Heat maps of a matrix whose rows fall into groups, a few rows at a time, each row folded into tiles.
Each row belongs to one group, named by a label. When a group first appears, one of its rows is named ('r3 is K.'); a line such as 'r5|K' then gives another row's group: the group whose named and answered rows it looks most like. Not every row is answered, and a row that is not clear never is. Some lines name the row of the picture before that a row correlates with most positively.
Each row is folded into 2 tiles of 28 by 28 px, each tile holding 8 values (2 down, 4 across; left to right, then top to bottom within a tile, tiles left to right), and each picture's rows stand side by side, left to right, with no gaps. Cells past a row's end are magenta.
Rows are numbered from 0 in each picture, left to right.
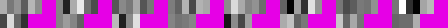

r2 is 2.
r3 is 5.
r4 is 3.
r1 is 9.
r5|5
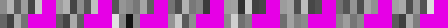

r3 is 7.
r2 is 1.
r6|5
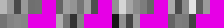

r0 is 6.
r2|3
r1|1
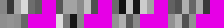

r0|9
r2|5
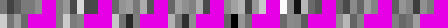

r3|1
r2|1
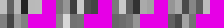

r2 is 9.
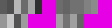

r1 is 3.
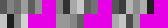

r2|7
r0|2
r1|9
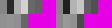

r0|9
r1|9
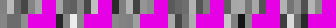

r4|1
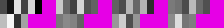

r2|7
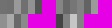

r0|7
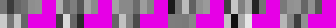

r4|2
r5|1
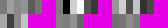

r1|9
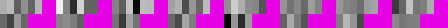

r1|6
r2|5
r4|3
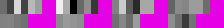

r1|6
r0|5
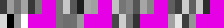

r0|2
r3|7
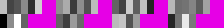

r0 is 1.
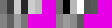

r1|9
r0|5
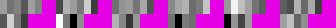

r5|7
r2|1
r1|1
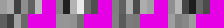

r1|9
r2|5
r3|6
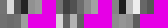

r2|9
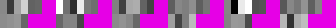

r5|2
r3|2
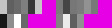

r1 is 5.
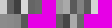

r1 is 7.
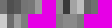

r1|9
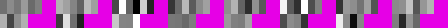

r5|6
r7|5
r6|1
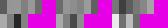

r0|1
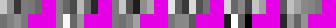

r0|6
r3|6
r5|3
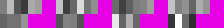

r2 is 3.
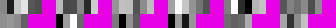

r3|3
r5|2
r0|9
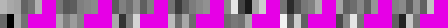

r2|2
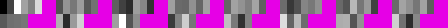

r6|7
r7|1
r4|1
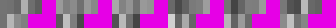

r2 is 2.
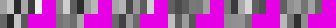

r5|1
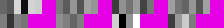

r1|5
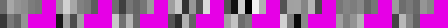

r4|5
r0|3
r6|2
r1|3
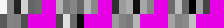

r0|6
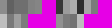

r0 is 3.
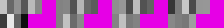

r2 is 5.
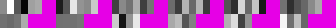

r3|7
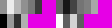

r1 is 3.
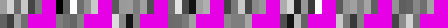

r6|1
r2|1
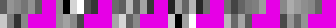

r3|2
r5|3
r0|1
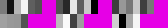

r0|9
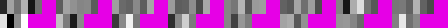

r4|5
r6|9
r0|2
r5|7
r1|1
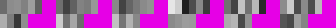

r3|6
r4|7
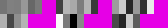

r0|2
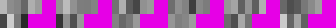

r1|3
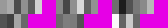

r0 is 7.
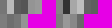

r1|9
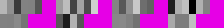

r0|6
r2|9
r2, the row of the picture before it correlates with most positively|1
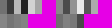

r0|5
